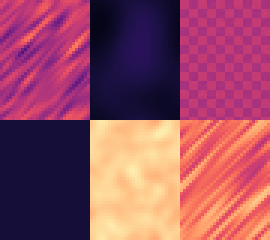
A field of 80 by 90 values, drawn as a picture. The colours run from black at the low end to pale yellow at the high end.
The table splits into 2 rows of 3 panels. Panel 1,1: middling, slanting up to the right. Panel 1,2: very low, smooth, faint in contrast. Panel 1,3: middling, checkered, faint in contrast. Panel 2,1: very low, flat. Panel 2,2: very high, blotchy, faint in contrast. Panel 2,3: high, slanting up to the right.
